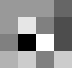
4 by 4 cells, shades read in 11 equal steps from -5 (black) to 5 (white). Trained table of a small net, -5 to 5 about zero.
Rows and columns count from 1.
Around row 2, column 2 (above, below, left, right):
1 -5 1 0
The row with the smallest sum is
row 3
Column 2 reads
1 4 -5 3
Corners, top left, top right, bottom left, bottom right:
1 -1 2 3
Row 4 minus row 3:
2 8 -5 5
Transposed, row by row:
1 1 0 2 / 1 4 -5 3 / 1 0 5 0 / -1 -2 -2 3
